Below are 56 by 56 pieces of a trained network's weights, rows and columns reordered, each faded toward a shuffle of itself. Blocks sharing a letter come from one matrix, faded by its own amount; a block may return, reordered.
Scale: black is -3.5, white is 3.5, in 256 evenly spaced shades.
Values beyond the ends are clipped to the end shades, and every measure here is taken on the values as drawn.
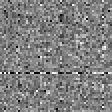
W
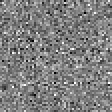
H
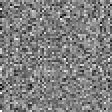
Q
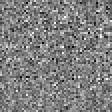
H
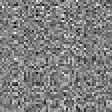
Q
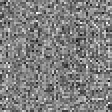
Q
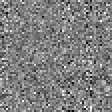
W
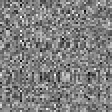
Q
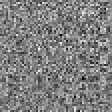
Q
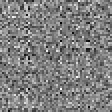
Q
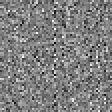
W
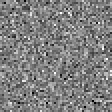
H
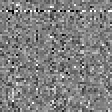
W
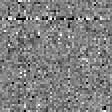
W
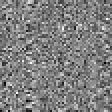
Q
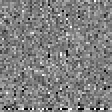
W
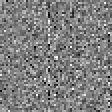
W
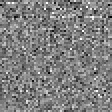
H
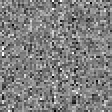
W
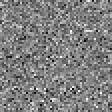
H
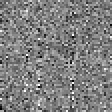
W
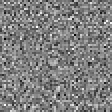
Q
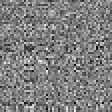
Q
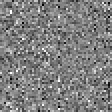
W
